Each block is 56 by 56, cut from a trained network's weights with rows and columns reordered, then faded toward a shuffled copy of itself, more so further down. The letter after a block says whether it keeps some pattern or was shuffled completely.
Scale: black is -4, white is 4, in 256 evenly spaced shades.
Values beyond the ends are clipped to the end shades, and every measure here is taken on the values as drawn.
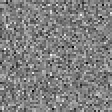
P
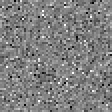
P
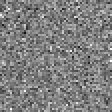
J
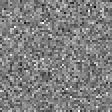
J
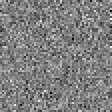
J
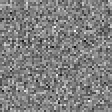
J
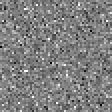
P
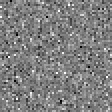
P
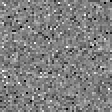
P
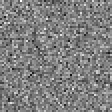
P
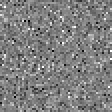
P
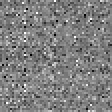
J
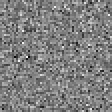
J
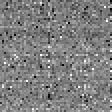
J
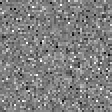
P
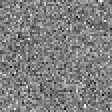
P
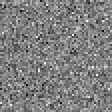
P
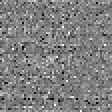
J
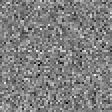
J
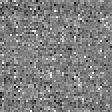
J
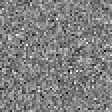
P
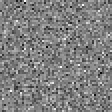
P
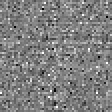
J
